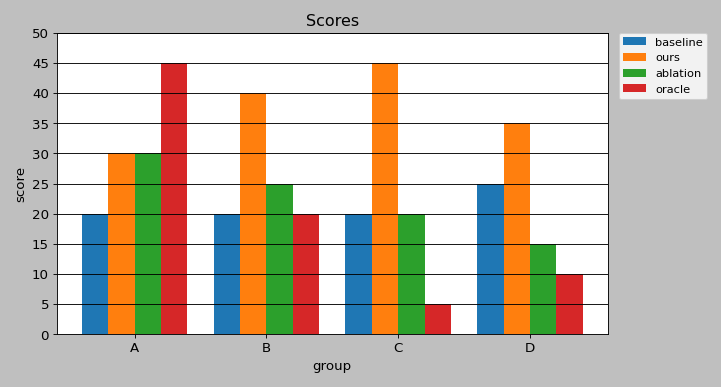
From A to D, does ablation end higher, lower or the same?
lower
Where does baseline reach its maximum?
D
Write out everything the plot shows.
Title: Scores
x-axis: group, ticks A B C D
y-axis: score, ticks 0 5 10 15 20 25 30 35 40 45 50
Legend: baseline, ours, ablation, oracle
Values:
baseline: 20 20 20 25
ours: 30 40 45 35
ablation: 30 25 20 15
oracle: 45 20 5 10
